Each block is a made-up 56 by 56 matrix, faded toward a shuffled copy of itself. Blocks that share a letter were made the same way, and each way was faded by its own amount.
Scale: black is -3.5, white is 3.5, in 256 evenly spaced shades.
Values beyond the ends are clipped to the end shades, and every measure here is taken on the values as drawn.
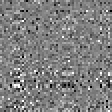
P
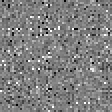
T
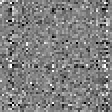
P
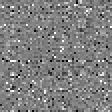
T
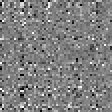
P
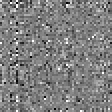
P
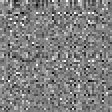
P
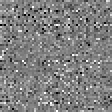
T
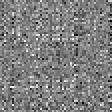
P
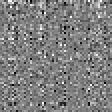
P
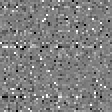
T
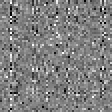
P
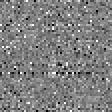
T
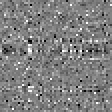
T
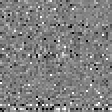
T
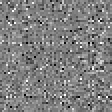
T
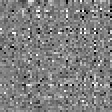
P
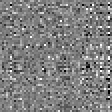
P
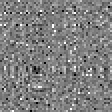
T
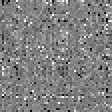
T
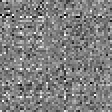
P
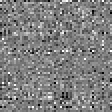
P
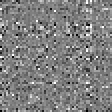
P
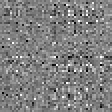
P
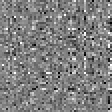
P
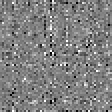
P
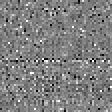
T
